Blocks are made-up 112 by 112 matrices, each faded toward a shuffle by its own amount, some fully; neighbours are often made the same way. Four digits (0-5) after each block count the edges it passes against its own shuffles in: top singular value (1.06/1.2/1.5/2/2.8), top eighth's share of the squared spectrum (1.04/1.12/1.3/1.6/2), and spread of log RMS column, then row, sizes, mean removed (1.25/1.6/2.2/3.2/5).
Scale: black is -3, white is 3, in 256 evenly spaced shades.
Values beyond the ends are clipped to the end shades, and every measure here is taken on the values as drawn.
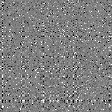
5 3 2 2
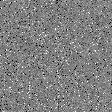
0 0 0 0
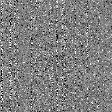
2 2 3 0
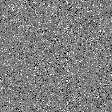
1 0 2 0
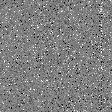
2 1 1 0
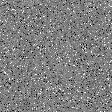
0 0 0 0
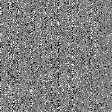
2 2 3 0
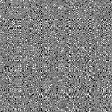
5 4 3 3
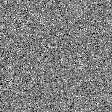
0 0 0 1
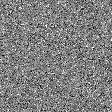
0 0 0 0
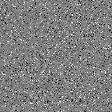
3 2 1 1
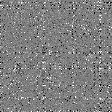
4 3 2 2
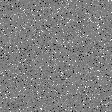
0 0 0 0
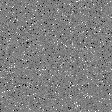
2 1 0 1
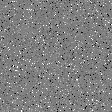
0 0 0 0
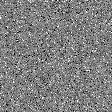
1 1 0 0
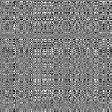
5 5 4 5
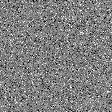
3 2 0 0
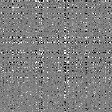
4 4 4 4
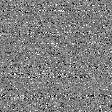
1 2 0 3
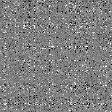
2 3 3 3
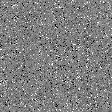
1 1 1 1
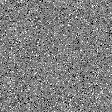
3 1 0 0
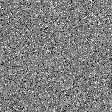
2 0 0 0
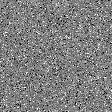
2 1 0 0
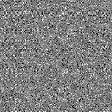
4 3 1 2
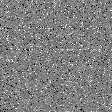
1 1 0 1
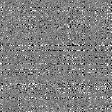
2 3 3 4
